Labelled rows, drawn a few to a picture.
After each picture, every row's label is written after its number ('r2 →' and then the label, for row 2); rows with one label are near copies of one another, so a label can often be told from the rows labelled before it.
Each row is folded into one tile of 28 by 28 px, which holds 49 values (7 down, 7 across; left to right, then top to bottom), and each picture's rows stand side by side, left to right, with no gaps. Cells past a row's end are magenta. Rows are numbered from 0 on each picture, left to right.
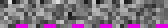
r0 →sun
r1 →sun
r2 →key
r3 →sun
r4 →sun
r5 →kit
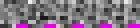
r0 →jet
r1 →key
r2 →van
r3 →van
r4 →van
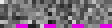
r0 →key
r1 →jet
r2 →kit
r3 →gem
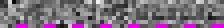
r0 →sun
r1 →kit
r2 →jet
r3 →van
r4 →kit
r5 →key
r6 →key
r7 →key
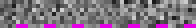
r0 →kit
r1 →gem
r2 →gem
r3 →gem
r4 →sun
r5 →sun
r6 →van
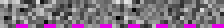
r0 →van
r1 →sun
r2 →kit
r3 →gem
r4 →van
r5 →jet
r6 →kit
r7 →gem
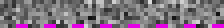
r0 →kit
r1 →jet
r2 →jet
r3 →van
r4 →key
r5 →sun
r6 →van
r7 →jet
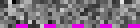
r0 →sun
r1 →jet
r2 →gem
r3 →kit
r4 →sun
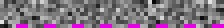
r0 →jet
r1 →van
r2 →gem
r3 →kit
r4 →gem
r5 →sun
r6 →kit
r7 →van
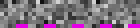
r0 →sun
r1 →sun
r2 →key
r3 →sun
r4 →jet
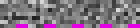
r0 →key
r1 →van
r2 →gem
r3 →kit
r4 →gem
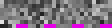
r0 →jet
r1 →kit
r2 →gem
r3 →sun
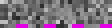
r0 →key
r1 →kit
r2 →jet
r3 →gem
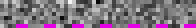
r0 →van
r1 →gem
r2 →van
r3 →sun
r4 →gem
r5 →kit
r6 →jet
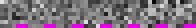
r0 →key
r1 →gem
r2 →kit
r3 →jet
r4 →kit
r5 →sun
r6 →sun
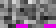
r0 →van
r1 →key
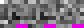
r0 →key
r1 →key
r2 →gem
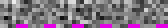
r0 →van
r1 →gem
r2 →van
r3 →key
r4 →van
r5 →gem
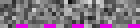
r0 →kit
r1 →gem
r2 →sun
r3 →van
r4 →gem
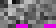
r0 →sun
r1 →key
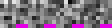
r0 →van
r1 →van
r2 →sun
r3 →kit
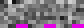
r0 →sun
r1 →key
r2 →van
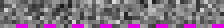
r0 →gem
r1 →kit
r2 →kit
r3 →van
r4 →key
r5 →sun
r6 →sun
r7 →gem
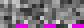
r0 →van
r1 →kit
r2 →jet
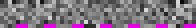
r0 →sun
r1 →sun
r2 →gem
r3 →jet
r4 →gem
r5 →gem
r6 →sun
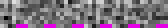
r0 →van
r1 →kit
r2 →sun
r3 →van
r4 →van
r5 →key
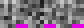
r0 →van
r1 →kit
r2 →van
